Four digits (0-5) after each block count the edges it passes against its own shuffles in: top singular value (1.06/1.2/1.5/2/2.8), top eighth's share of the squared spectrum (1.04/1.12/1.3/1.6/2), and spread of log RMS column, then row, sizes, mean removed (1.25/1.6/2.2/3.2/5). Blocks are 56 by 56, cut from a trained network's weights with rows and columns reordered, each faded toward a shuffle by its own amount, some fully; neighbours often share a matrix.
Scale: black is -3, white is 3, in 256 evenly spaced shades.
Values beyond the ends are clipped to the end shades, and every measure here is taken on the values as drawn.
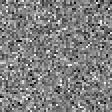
0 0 0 0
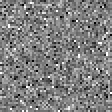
0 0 0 0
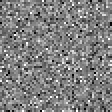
1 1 0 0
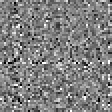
2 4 3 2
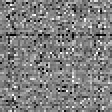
2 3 3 1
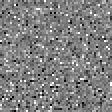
0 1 0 0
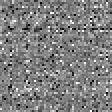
2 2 2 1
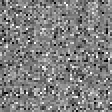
2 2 0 2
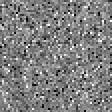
1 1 0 0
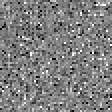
1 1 0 1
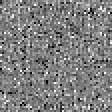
2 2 0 1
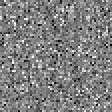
0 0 0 0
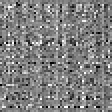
3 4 0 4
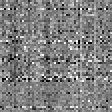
3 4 0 4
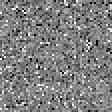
0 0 0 0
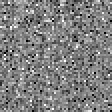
1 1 0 0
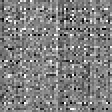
3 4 1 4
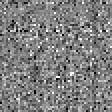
2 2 0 2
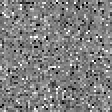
0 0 0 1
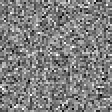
1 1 0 0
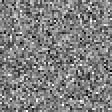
0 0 0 0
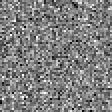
1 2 0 0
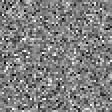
0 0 0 0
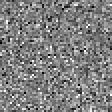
0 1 0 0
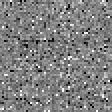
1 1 1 0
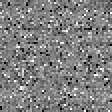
1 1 1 0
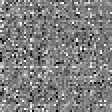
2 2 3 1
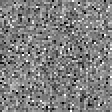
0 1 0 0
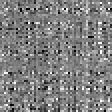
3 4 1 4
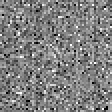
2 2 0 1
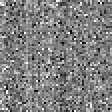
2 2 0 2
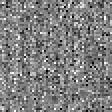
2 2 0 1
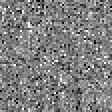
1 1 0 0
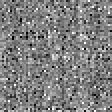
2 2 0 2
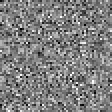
3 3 2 2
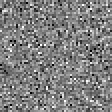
2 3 1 1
